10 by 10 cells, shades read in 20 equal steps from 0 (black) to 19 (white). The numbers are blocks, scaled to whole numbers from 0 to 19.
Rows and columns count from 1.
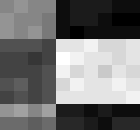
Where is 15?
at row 6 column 8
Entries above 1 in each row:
7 6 4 10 10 10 10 10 7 9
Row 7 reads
6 7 5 6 16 18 17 17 18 17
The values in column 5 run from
1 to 19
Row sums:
50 46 46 124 123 120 127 125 54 46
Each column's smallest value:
5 5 4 5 1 0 1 1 0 0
